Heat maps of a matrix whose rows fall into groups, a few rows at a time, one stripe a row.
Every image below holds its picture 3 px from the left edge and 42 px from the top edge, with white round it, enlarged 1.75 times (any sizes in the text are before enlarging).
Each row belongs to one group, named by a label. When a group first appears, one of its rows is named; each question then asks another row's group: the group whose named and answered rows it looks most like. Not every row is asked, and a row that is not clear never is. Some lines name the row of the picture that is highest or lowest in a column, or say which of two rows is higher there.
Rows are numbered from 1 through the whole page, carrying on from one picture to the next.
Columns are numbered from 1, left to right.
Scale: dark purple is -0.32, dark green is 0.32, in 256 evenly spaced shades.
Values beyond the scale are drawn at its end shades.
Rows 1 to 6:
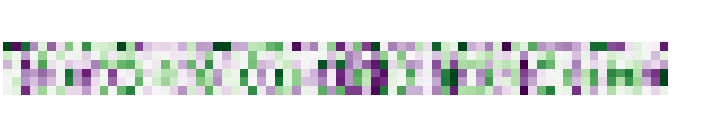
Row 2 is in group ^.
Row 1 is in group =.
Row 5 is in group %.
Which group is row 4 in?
%
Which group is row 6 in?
^
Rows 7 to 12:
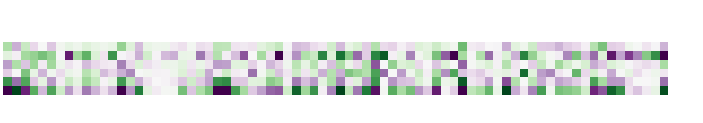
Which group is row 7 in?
=
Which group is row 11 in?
=
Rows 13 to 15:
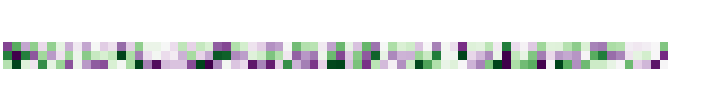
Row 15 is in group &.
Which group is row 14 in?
=
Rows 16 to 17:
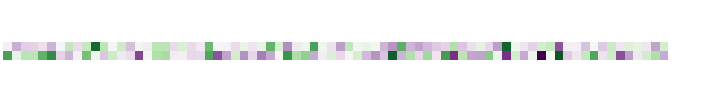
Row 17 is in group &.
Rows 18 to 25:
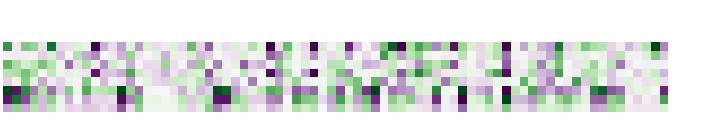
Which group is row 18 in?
&
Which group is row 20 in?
&
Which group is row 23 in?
=
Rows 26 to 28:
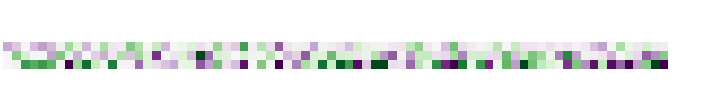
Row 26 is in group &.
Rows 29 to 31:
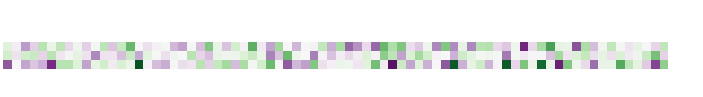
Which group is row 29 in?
^
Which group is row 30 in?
&
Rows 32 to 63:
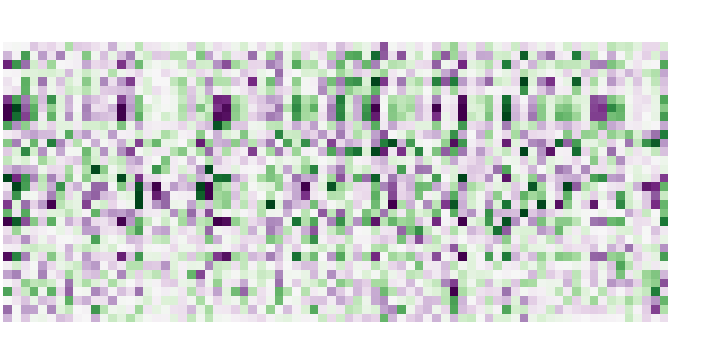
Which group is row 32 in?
%
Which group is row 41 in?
=
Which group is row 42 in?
%
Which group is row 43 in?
&
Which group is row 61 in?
%
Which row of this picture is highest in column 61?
48
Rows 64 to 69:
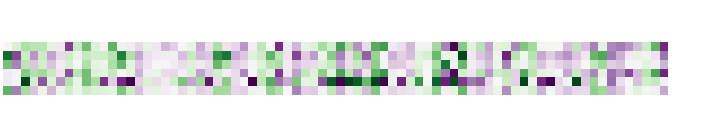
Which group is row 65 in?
=
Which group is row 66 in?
=
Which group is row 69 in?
=
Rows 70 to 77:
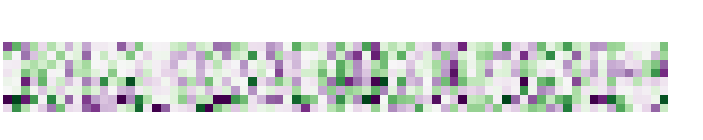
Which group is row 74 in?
^
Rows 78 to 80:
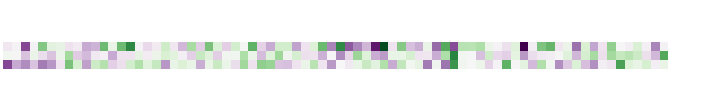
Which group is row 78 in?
^
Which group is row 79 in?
%
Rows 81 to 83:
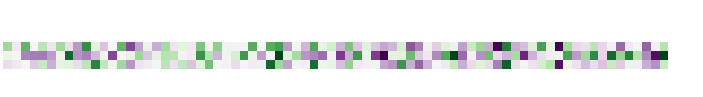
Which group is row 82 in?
%
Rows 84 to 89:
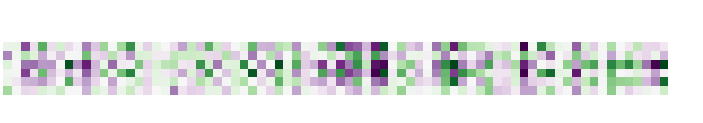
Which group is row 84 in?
^
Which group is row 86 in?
%
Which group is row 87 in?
^
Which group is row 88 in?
%
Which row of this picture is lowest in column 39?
86
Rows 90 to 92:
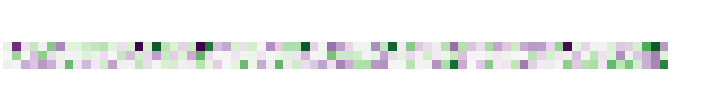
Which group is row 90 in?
&
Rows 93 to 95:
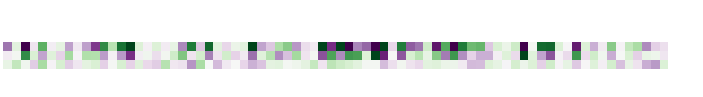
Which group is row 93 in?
^
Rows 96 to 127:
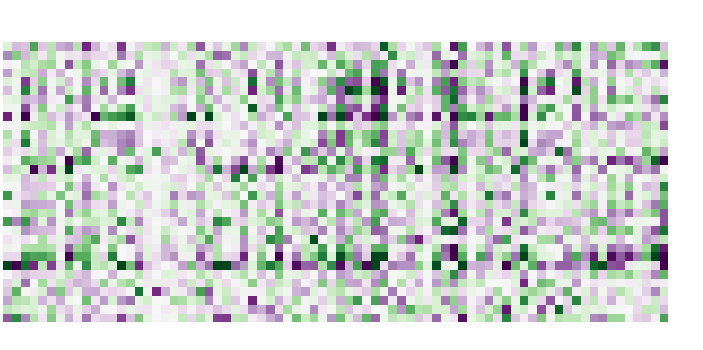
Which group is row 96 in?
&
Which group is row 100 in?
^
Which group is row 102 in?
%
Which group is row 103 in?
^
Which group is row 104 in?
^
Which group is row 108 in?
&
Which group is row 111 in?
^
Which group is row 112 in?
%
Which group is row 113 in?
^
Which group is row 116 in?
=
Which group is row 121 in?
=
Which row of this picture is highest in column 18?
108
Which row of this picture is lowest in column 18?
124
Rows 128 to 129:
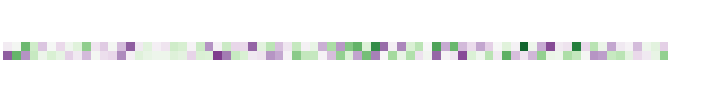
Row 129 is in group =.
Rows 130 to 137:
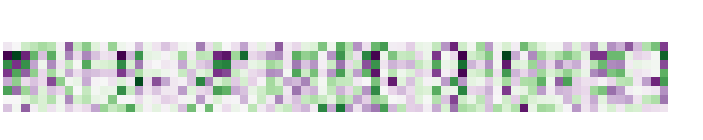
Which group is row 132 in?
=
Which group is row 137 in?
^
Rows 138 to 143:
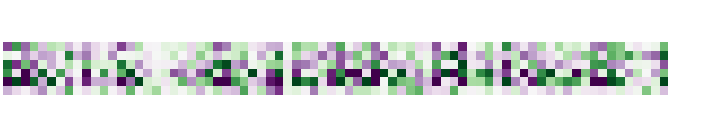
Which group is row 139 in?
%
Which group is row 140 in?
=
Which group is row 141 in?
^
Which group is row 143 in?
&
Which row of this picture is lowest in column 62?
140
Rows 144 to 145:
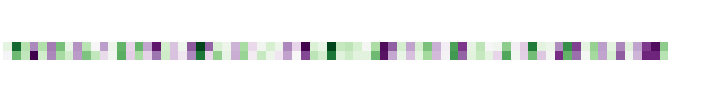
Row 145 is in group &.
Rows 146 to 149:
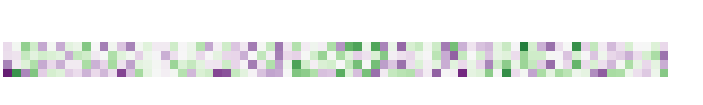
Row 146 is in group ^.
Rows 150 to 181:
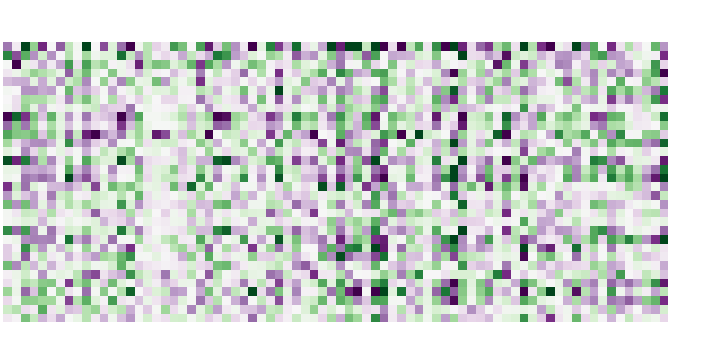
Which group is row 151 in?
=
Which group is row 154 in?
&
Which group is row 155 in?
%
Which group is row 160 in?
&
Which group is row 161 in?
%
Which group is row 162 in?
^
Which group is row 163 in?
=
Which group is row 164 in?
%
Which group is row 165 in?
%
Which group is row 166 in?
^
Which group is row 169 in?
&
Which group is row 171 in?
=
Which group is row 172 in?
%
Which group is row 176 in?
&
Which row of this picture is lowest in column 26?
158
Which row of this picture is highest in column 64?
160
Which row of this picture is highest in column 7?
178
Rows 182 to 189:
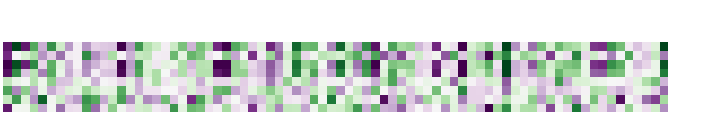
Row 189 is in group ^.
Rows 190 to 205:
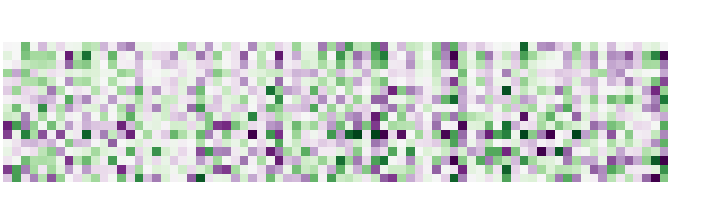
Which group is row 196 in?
%
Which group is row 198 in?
^
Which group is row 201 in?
%
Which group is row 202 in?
&
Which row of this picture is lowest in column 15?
200
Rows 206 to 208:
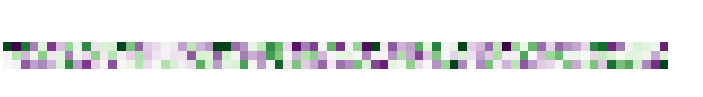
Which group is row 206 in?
=
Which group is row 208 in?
%
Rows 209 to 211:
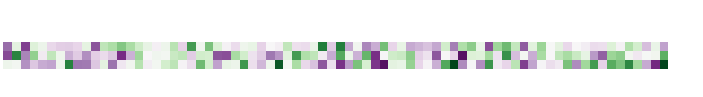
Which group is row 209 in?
^
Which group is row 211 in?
%
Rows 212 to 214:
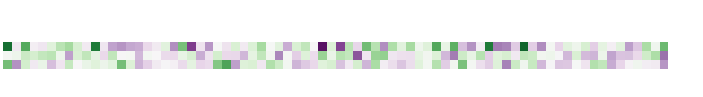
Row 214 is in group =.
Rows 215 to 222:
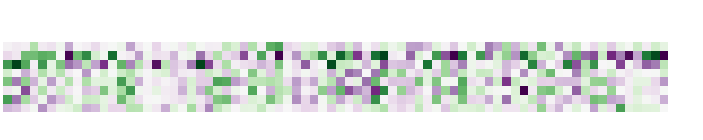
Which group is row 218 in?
^
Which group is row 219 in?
=
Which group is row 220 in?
^
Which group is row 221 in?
=
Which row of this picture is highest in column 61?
217
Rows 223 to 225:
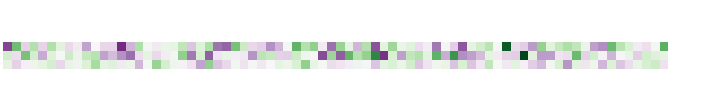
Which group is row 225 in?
&
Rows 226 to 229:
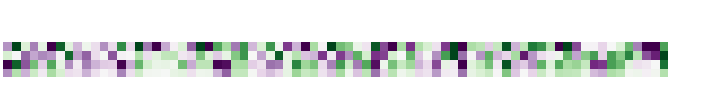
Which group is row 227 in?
%
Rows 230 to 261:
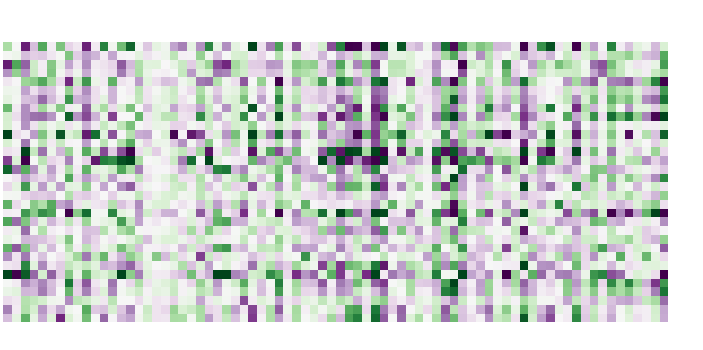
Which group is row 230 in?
^
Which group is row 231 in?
%
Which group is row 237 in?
^
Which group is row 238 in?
%
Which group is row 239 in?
^
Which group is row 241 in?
^
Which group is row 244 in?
=
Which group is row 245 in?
%
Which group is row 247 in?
%
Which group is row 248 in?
&
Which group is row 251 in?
^
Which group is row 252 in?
%
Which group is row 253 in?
=
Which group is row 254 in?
&
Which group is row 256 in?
=
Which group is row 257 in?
%
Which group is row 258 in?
%
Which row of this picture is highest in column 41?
242
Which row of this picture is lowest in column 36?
256
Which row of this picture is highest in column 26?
256
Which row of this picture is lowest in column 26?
232
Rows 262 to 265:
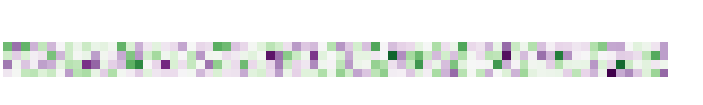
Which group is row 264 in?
&
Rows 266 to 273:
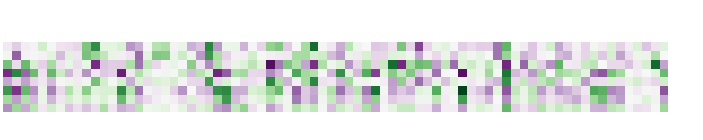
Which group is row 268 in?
&
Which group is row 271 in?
=
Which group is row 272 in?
=
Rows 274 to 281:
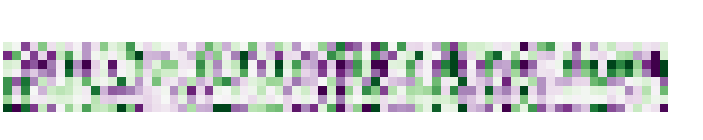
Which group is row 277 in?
%
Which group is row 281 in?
=
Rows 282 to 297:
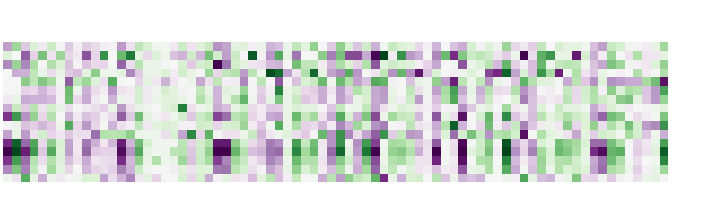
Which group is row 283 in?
^
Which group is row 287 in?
%
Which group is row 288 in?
%
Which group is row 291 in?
%
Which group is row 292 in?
^
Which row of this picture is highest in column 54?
292
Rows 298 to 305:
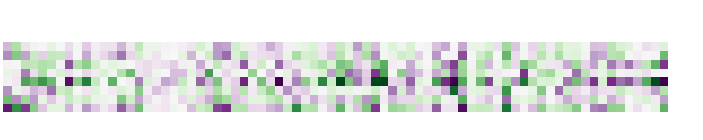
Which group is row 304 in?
=
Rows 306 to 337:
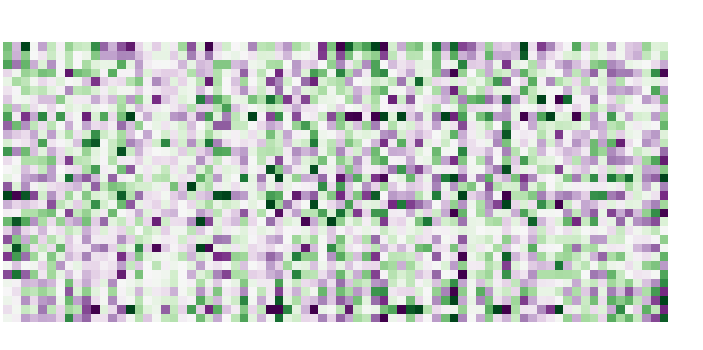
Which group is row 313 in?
=
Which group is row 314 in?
^
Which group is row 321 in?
%
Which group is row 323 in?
=
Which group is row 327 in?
&
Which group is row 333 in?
%
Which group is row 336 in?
&
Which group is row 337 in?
%
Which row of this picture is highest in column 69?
323
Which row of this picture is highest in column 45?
336
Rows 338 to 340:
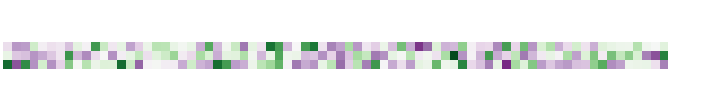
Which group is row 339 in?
%
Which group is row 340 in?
=
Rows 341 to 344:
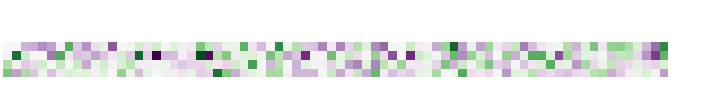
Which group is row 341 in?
%
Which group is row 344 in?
=
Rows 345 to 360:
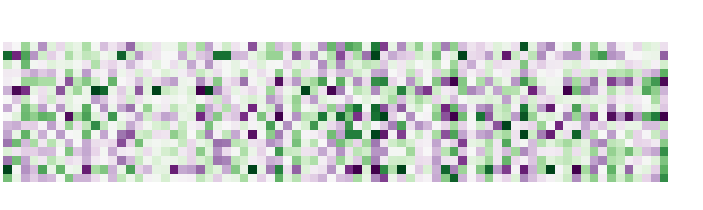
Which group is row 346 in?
=
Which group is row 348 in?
%
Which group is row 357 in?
%
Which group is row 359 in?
^
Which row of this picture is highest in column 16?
356
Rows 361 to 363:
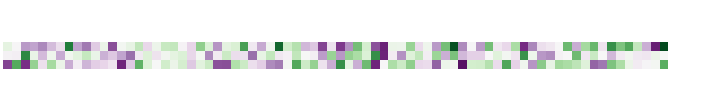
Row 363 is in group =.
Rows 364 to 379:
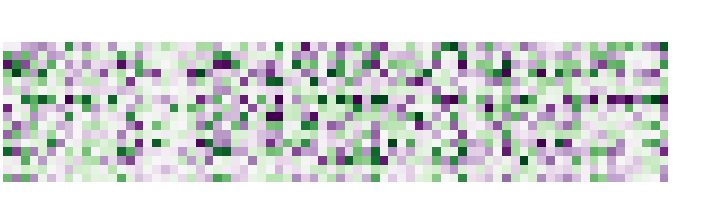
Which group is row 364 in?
%
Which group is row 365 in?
=
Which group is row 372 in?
&
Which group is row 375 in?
&
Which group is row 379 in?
=
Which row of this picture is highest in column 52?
364
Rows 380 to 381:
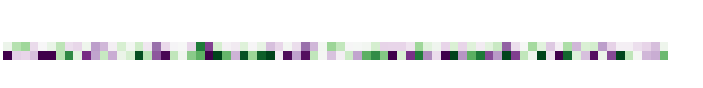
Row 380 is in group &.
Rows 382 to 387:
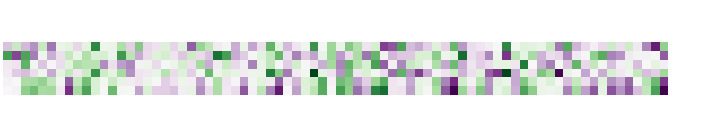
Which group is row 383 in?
=
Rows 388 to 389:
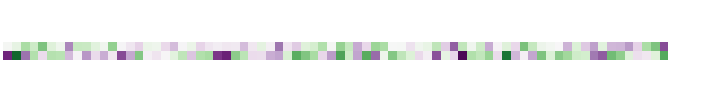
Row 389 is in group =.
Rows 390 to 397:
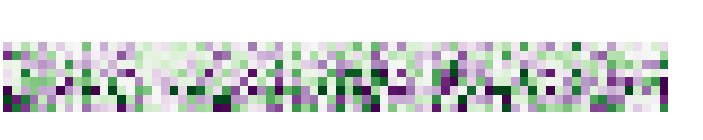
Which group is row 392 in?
%
